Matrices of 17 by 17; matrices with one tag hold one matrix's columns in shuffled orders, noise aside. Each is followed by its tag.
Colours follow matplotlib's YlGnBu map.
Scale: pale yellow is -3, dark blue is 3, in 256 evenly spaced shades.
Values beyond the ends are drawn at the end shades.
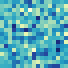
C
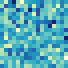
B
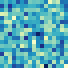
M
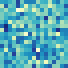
C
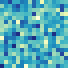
M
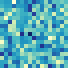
M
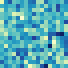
M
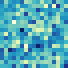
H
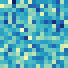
B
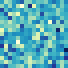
H
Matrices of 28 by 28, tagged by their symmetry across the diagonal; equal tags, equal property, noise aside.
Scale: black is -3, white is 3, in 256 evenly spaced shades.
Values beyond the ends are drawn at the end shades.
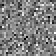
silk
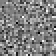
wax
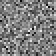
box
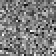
silk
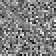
wax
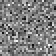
silk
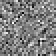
wax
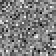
box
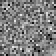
box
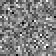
box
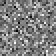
box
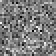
silk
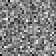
silk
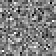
wax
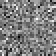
wax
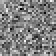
silk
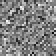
box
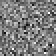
box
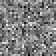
wax
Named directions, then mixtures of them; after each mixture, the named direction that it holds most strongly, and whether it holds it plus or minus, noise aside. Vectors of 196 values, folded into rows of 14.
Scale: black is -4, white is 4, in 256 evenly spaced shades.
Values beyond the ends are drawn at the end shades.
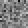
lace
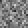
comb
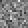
comb, plus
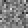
lace, minus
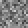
comb, minus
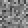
lace, plus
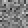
lace, plus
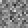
comb, minus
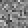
comb, plus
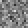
comb, minus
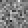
comb, plus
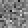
lace, plus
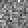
lace, minus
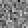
lace, plus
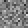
comb, minus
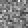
lace, minus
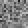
lace, plus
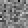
lace, plus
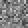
lace, minus
